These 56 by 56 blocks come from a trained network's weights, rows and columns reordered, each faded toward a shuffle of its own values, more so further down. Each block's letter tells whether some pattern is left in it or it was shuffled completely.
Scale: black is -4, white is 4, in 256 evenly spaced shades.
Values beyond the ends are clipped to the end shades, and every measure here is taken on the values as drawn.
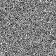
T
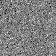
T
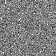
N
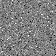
T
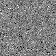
T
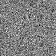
N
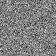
T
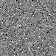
T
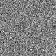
N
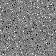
T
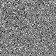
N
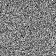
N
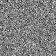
T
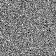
T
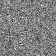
N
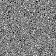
N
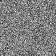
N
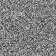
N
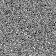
T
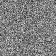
N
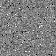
N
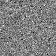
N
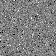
T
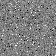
T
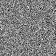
T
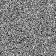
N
